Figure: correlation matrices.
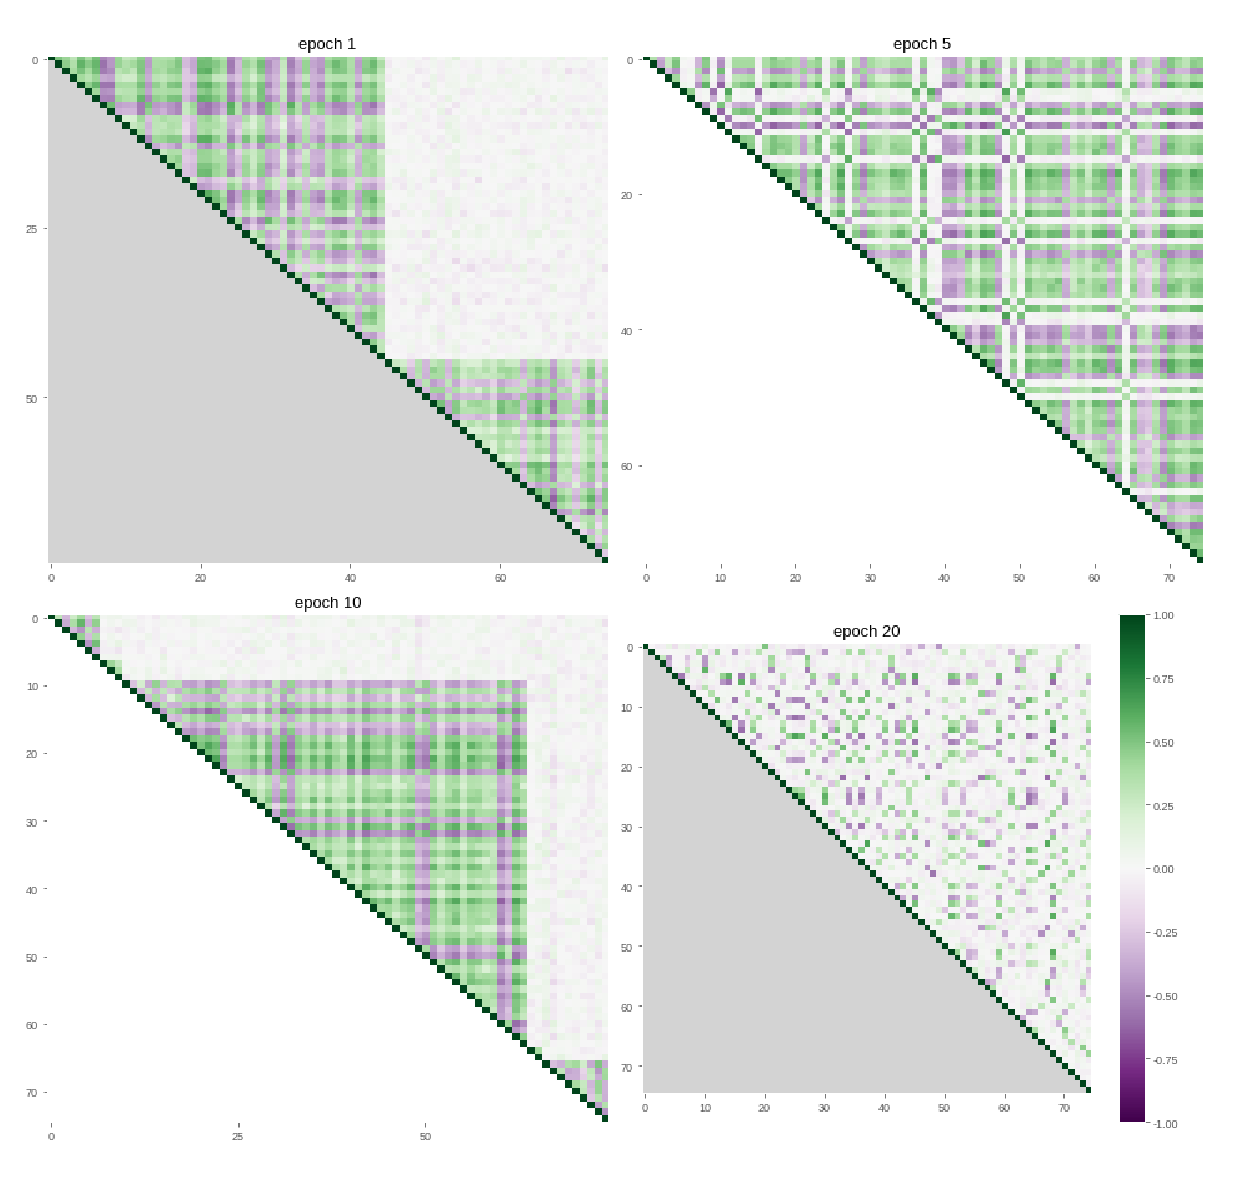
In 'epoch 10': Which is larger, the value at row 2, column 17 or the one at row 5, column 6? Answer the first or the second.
the first
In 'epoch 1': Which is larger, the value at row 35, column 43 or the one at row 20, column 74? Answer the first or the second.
the second
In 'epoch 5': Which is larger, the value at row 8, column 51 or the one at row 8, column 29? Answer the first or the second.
the first
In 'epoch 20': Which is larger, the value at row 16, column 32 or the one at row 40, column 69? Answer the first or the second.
the second
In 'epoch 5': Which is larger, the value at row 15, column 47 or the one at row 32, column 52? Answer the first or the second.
the second
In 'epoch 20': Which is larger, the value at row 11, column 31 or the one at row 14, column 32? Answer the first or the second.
the second
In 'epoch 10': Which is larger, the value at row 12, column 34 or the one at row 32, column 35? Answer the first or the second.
the first
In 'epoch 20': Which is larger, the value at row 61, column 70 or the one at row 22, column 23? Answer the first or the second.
the second
